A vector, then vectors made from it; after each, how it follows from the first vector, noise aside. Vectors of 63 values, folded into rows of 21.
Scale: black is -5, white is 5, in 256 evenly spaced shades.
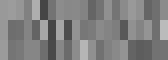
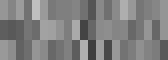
wrapped around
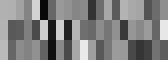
scaled up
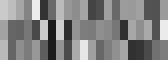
scaled up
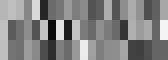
scaled up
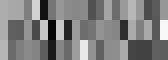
scaled up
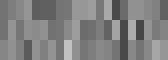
wrapped around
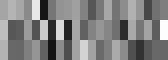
scaled up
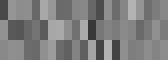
wrapped around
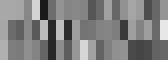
scaled up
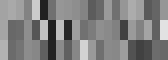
scaled up
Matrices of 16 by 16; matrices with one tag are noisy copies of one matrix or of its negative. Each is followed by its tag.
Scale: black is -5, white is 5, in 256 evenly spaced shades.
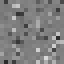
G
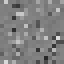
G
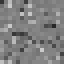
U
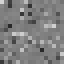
U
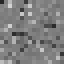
U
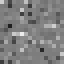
U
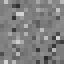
G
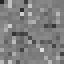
U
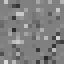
G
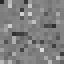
U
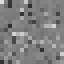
U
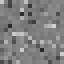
U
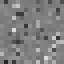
G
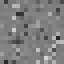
G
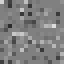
U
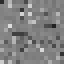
U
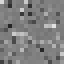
U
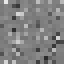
G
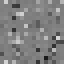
G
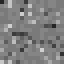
U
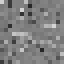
U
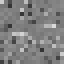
U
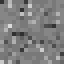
U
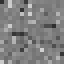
U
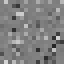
G
